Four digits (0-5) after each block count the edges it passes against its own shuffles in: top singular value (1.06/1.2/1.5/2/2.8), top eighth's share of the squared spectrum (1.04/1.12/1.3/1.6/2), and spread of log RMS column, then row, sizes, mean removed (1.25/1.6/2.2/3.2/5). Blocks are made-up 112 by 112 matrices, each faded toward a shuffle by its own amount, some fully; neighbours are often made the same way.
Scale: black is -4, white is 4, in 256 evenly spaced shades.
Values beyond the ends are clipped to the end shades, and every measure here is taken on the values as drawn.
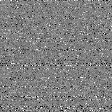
2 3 0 3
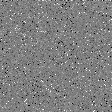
1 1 0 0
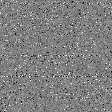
2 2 0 2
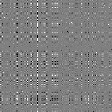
5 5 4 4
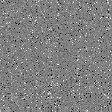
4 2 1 1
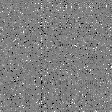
4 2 1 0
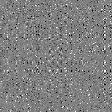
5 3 2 2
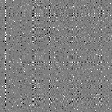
5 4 3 3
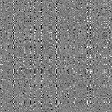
5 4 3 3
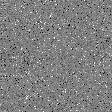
2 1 0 0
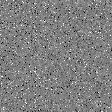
3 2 1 0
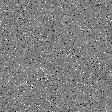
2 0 0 0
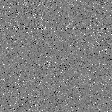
3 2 0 1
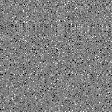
4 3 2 2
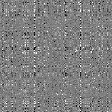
5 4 3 3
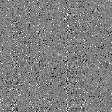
4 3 2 1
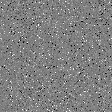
2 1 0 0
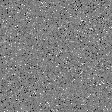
2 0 0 0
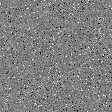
0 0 0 0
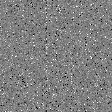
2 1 1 0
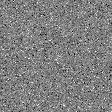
0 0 0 0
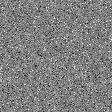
0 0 0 0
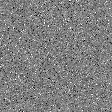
0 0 0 0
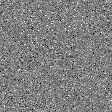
0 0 1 0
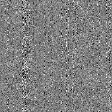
2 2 4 0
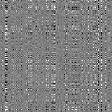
5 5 4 3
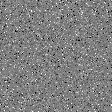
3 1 0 0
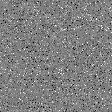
3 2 0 0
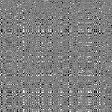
5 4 3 4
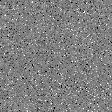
3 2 0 0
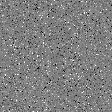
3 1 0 0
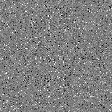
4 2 1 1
